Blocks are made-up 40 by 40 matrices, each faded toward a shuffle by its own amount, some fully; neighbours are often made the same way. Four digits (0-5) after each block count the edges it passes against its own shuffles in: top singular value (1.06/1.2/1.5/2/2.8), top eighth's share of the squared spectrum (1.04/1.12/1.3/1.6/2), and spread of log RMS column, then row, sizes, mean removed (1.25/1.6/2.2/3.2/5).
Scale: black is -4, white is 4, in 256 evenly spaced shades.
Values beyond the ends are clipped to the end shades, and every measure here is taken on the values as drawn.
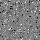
0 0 0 0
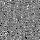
2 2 1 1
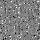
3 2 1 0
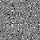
3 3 1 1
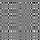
5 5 4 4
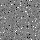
1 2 0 0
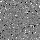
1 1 0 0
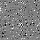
3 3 1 1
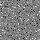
0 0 0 0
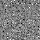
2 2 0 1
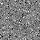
0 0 0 0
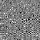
3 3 1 2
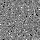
0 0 0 0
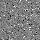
1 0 0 0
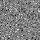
2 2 0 0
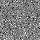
1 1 0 0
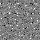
1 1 0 1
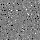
1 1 0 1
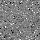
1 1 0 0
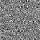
3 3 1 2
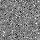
0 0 0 0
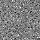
0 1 0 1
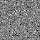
2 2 0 1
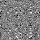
3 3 1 1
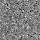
2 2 0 1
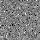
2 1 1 0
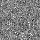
2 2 0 0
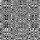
4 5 3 3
